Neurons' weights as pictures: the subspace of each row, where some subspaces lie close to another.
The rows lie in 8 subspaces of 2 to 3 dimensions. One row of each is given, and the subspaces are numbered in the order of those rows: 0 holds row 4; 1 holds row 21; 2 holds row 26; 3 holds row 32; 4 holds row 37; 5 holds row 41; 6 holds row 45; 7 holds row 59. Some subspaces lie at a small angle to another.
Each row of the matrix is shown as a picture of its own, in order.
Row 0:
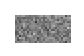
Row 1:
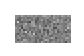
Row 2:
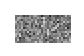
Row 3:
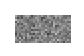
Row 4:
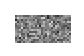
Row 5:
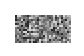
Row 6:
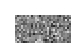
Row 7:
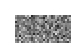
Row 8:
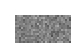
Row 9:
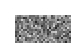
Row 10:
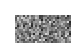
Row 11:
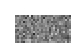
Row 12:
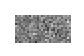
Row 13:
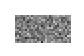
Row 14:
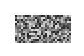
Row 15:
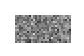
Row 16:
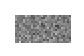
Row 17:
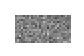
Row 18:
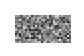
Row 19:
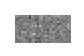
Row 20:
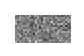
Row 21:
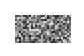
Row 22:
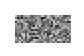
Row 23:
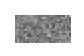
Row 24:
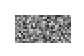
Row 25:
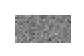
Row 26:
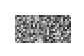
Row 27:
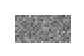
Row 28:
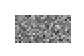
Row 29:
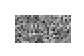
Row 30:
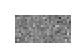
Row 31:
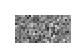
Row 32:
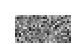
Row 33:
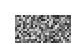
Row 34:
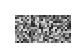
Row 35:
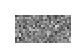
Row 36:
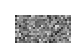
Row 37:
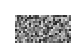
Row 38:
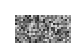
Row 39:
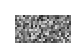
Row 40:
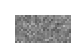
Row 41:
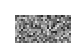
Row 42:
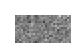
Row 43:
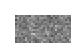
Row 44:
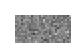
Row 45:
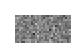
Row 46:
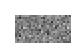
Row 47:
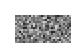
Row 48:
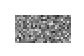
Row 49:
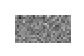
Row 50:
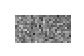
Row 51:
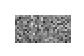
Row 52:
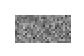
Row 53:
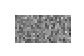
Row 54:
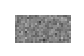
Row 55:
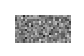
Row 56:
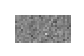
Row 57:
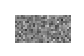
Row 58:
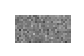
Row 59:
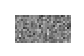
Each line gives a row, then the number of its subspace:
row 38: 1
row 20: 3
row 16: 5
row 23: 6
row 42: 1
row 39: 4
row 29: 2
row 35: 3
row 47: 2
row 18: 4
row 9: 5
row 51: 3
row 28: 5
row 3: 0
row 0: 5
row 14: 0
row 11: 6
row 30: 3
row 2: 7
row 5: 4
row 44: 1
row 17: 7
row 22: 0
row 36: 3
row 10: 4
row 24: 2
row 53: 6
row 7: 5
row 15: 6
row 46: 7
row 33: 4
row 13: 4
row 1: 0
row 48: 1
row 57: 2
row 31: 2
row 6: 2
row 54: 4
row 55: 4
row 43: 3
